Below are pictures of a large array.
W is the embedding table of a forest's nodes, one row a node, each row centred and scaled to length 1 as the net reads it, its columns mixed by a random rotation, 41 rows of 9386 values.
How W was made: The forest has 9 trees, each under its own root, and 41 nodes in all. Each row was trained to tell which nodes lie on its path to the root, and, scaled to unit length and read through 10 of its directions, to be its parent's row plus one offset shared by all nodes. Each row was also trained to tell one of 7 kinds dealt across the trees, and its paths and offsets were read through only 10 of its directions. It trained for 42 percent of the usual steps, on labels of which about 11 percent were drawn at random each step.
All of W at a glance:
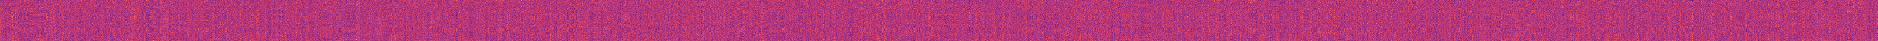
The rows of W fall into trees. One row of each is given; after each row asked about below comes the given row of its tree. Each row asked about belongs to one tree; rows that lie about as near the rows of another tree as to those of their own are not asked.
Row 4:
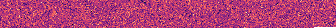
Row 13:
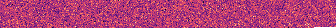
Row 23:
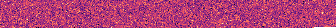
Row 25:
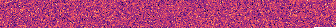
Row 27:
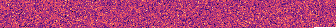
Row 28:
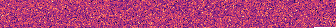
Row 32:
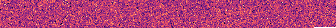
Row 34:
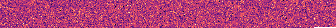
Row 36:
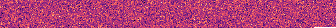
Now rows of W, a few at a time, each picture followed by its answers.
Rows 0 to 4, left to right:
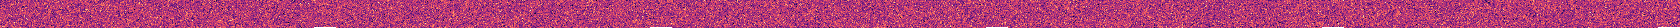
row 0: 23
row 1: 28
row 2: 32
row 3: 27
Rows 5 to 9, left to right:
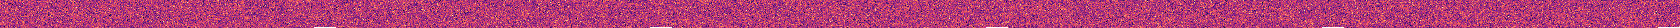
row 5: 34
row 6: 23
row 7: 13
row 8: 28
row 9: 27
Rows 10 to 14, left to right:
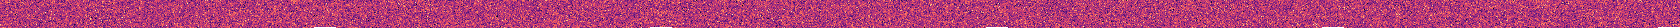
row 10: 25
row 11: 23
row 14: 4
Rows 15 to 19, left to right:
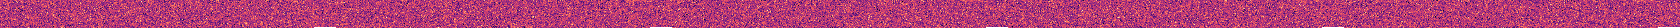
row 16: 25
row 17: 25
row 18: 34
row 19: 25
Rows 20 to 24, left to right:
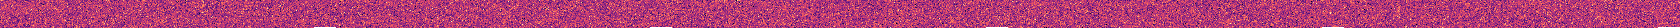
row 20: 28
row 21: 13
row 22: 32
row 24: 4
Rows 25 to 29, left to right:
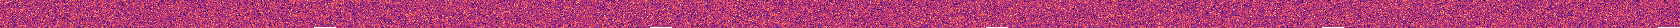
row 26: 34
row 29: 28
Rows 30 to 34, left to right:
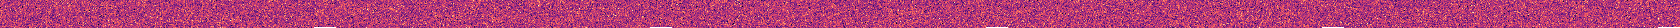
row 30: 23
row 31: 28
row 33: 25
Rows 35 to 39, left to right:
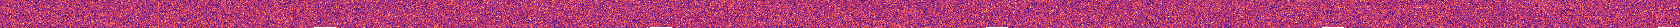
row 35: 27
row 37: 32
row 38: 36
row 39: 4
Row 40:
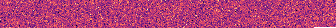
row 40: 13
